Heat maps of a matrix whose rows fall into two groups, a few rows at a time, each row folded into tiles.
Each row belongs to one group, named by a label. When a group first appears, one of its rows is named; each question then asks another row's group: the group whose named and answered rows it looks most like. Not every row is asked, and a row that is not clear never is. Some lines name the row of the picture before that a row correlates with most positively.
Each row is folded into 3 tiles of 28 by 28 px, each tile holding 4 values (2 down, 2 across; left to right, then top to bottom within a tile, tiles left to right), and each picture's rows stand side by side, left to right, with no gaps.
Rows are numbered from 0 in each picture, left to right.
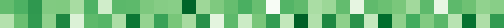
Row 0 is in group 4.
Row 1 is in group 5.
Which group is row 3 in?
5
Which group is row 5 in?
5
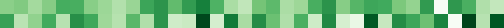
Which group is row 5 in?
5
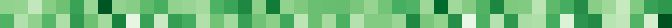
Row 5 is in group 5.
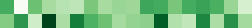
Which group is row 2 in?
4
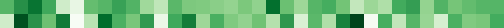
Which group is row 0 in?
4
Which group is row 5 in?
4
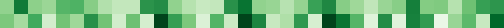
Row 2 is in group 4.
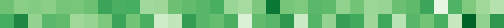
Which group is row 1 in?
4
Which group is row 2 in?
4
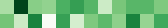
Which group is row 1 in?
5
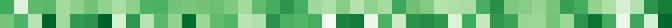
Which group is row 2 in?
4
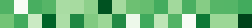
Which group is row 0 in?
5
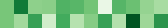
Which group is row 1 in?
5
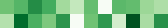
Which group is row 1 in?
5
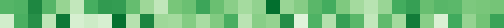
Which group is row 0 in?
4
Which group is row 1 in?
4
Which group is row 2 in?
4
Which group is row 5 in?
4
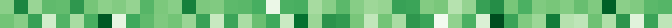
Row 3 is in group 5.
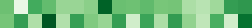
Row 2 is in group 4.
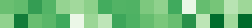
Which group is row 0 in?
4
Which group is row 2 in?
5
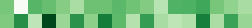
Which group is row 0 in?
5
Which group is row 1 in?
4
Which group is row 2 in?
4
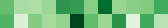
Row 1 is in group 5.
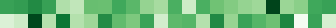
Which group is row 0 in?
4
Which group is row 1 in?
4
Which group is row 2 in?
5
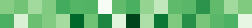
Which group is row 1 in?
5
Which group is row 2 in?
4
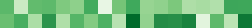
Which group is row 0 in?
5
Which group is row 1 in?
5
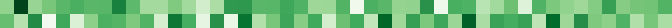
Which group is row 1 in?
4
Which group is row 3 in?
4
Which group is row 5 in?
5
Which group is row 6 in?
5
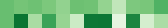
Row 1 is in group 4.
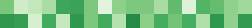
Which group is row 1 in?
5
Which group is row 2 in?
5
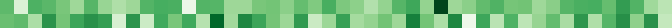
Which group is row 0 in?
5
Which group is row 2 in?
5
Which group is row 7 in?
4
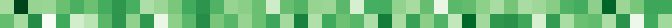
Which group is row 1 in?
4
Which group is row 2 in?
4
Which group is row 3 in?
5
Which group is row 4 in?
5
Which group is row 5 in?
5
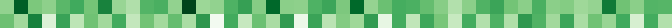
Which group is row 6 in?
4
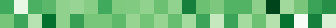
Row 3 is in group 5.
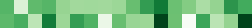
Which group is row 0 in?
5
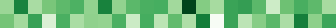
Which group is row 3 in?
5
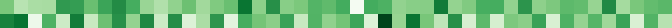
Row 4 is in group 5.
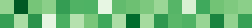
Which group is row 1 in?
5
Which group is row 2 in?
5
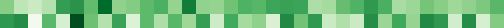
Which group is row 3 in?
4
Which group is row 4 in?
4
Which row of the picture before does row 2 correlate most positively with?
0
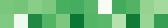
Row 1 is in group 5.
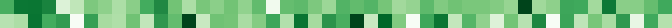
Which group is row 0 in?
4
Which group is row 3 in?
5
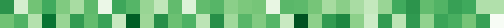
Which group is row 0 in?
5
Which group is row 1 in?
5
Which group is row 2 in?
5
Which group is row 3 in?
5
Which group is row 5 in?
4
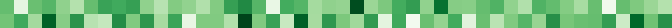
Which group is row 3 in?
5
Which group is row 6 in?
5
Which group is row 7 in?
5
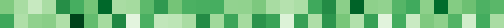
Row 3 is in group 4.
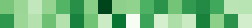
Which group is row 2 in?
4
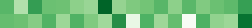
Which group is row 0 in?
5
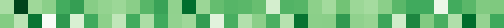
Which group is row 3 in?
5
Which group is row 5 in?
5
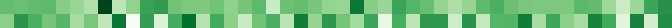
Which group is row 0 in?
4
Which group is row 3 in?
5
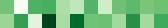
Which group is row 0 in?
5
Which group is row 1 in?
5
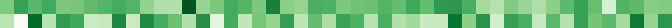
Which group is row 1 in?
4
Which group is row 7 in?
5
